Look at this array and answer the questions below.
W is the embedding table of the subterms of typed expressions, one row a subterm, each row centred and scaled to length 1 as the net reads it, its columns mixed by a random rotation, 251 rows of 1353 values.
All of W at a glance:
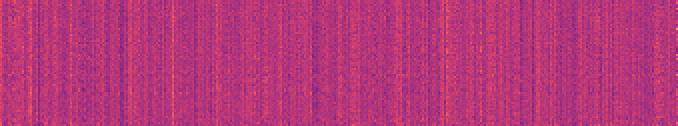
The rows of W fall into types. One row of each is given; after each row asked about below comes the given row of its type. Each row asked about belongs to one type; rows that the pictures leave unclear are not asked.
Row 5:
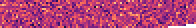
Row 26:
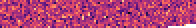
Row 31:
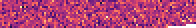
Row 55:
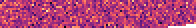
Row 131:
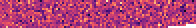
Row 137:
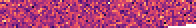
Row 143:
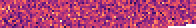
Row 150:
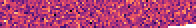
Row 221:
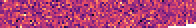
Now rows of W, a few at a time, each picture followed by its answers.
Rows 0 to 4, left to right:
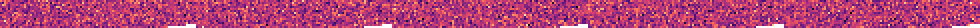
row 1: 131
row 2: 5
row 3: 55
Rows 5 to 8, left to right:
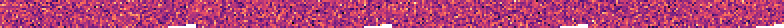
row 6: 26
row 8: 150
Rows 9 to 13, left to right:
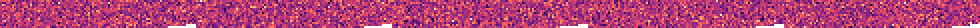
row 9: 137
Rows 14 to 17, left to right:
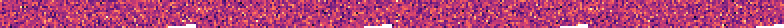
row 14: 31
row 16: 26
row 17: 143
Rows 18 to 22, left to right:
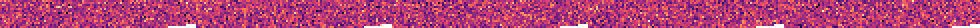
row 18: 55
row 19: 55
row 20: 5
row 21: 143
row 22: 137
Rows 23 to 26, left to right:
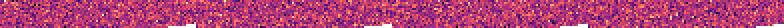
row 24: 221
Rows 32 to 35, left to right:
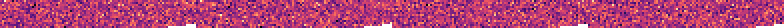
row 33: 221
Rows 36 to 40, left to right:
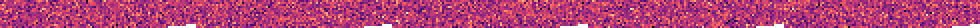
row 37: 5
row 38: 150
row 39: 221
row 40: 143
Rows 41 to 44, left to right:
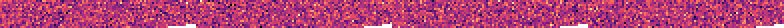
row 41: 55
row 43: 131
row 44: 143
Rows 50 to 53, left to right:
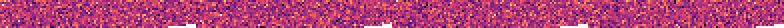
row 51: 221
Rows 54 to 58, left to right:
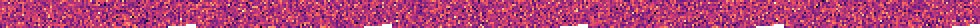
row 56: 150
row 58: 55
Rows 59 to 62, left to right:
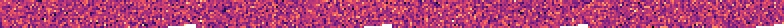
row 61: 26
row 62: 55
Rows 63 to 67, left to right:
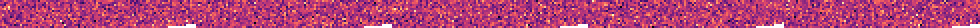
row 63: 143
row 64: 137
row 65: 143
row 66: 221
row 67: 143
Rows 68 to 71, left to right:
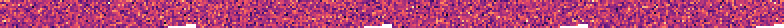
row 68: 137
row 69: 5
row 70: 31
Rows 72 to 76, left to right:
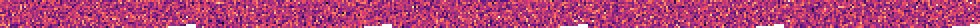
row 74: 31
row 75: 150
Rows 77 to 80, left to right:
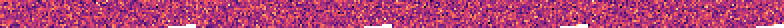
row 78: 55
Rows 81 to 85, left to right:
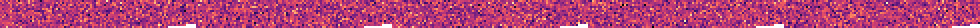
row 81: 131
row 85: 31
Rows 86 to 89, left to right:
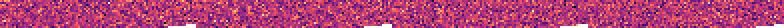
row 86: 137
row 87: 137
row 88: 131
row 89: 5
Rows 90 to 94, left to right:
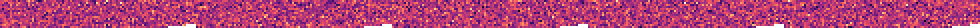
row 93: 137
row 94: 221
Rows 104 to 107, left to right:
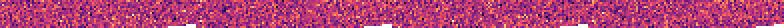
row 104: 5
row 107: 150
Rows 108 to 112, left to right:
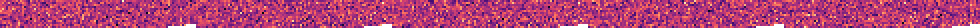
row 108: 26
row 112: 221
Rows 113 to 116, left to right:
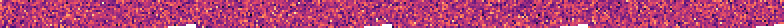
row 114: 31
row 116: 150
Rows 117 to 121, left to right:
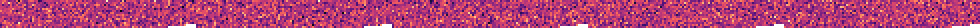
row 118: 26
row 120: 5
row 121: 150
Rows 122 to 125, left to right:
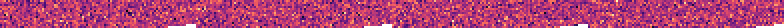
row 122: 26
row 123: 143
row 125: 221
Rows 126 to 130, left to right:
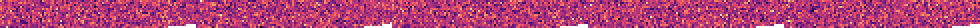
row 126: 131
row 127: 221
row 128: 137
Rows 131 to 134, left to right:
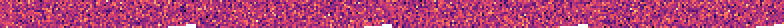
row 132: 143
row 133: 31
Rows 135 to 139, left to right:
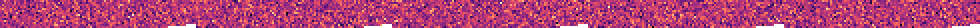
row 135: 150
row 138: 31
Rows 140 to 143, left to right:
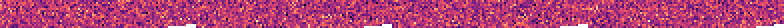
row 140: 137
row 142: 221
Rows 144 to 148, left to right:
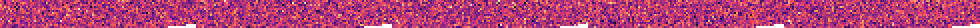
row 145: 137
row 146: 55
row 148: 150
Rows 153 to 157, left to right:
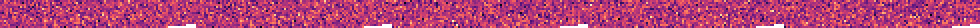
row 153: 150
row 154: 150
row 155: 26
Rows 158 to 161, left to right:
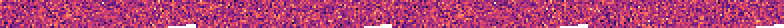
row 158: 31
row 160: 31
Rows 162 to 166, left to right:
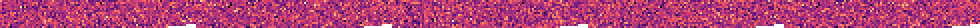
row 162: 31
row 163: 137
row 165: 5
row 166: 137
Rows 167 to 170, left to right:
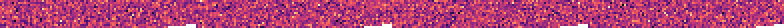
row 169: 55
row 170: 143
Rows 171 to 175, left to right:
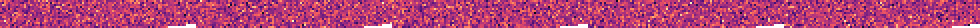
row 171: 150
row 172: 55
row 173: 55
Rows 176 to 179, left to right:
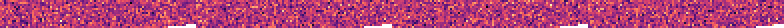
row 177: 55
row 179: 55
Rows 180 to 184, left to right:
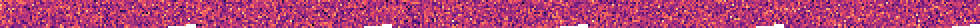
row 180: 55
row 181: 26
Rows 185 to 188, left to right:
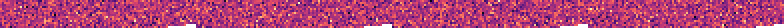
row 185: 31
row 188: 143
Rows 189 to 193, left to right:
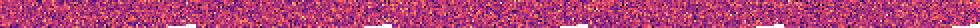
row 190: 31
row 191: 137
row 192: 143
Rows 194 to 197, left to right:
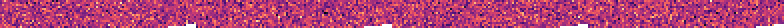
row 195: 26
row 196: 5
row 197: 26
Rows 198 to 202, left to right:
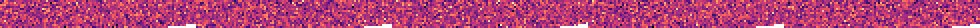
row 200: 55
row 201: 150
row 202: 137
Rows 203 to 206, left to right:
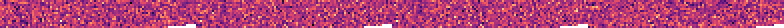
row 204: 150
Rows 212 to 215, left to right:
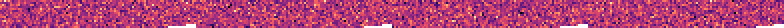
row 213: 137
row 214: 26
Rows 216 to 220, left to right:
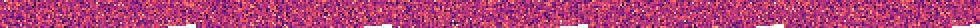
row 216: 143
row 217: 150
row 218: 131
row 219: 55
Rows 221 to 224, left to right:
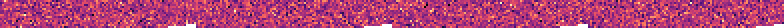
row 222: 137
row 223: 137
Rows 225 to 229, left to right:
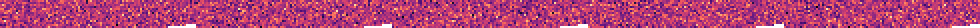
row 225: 150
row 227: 26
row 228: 5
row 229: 31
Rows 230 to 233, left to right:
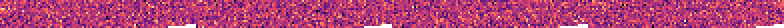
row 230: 143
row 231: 26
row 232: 31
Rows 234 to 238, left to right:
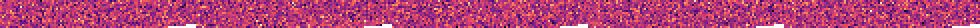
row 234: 131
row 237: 131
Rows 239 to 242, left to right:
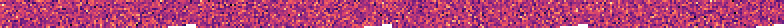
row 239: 5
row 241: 150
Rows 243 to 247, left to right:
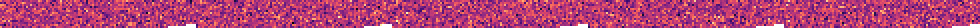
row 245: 150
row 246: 221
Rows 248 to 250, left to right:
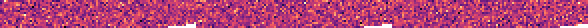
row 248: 221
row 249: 137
